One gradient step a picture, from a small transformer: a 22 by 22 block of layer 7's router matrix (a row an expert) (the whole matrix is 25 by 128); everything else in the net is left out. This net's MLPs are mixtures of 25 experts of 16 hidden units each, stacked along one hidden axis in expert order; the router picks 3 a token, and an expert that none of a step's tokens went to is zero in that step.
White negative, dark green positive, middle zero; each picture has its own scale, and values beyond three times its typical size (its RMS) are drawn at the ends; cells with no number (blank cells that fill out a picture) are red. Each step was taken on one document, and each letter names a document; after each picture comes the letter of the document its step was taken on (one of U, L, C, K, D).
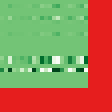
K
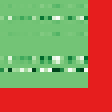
K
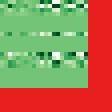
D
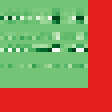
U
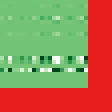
K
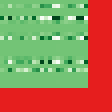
K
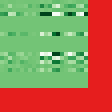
D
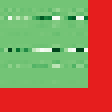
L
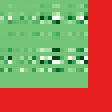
K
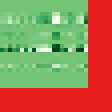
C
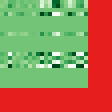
D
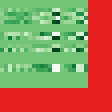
U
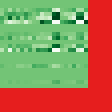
U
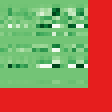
L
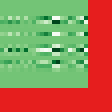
C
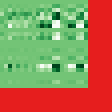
L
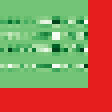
C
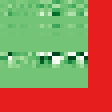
D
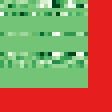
D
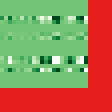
K
